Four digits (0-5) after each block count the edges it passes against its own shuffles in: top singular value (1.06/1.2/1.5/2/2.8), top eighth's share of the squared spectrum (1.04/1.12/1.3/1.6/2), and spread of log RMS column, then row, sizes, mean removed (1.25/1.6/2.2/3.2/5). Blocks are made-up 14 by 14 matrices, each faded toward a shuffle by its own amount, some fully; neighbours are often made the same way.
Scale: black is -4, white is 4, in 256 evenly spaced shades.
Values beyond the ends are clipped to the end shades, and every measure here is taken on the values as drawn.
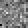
0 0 0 0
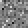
0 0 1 0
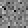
1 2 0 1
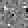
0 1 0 0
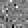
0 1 1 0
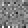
2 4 0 2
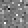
0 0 0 0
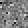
0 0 0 0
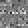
2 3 0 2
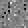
1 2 0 0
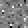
0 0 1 0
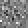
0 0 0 0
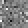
2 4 0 1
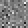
2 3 1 0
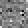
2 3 1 0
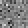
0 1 1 0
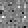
1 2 0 0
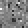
0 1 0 0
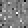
0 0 1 0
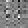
3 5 2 2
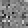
2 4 1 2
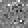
0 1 0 1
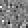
0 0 0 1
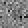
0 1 0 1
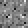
0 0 0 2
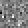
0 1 0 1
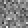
1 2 0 0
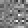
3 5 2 2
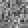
2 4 0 1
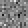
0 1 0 0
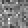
2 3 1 0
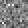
1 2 0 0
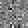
2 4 1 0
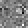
2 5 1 1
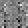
2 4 1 1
